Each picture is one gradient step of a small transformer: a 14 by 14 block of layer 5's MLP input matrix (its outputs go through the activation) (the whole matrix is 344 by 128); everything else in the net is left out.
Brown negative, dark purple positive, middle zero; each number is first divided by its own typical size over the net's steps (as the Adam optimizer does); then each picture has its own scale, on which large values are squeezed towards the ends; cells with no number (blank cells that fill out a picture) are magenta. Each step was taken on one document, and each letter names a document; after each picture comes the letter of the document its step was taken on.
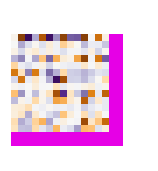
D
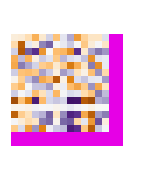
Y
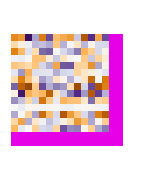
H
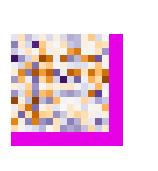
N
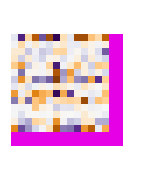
D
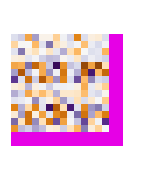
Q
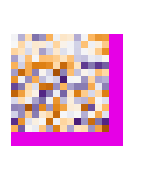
Q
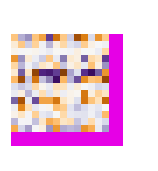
D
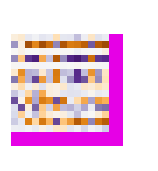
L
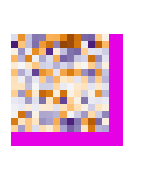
Y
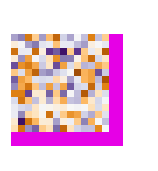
H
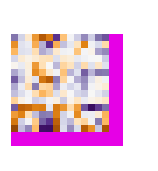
Q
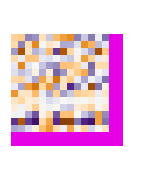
H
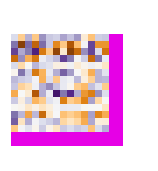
Y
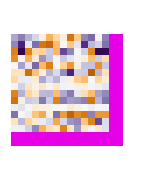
Y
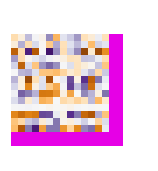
H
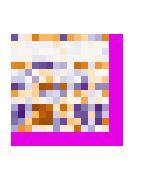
Q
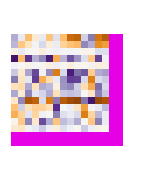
L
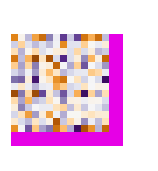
D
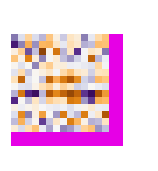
Y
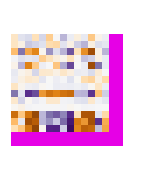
H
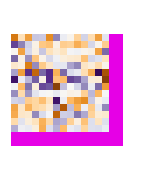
N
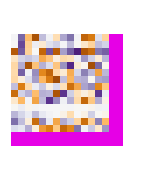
H
